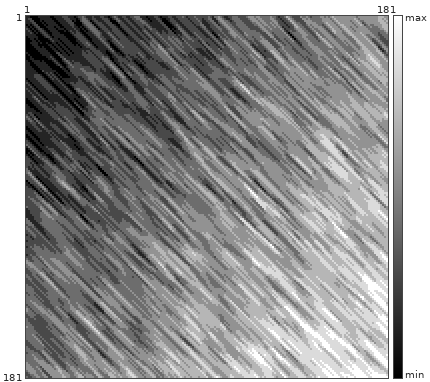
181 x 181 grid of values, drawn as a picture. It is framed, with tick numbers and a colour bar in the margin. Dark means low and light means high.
Mirror symmetry: none. Ninth with the lowest average: top left. Odd rows or columns: none. Grain: diagonal, down to the right. Ninth with the highest average: bottom right. Slope: up to the bottom right.
